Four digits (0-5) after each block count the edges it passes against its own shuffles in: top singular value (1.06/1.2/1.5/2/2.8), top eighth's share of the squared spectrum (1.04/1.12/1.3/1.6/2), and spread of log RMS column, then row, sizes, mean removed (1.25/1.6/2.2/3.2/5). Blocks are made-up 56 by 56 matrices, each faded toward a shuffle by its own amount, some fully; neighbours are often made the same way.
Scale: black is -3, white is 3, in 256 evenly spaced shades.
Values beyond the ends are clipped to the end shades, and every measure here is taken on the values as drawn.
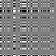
5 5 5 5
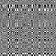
5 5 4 4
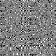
4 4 2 2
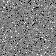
1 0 0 0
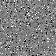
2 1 0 0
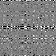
4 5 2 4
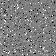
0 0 1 0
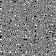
1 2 2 1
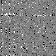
2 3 2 2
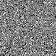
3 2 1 0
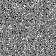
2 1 0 0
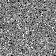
0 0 0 0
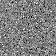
0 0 0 0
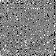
2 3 2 2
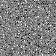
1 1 1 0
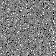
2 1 1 0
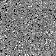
0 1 2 0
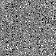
1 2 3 2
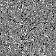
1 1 2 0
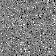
1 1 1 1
